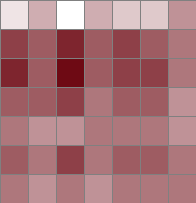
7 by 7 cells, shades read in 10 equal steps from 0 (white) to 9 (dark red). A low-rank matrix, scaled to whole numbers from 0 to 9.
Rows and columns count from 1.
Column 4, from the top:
3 6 6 5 5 5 4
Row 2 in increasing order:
5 6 6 6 7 7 8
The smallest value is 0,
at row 1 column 3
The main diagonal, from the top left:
1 6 9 5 5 6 5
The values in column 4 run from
3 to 6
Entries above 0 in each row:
6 7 7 7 7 7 7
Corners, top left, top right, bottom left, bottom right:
1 4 5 5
